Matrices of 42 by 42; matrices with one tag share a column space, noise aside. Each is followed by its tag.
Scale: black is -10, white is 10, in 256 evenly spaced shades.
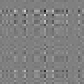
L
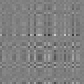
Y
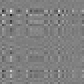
L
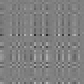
Y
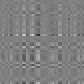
Y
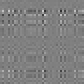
L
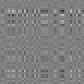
L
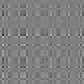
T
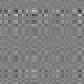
L
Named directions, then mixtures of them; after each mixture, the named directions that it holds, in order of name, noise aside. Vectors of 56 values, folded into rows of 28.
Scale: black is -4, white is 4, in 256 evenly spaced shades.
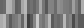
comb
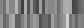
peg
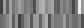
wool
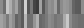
comb, peg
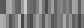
comb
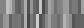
comb, peg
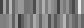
wool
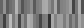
comb, peg, wool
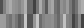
comb, peg, wool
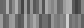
peg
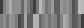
comb, peg, wool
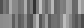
comb, peg, wool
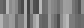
comb, peg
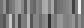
comb, wool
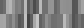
comb, peg, wool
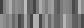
comb, peg, wool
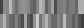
comb, wool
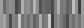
comb, peg, wool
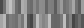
comb
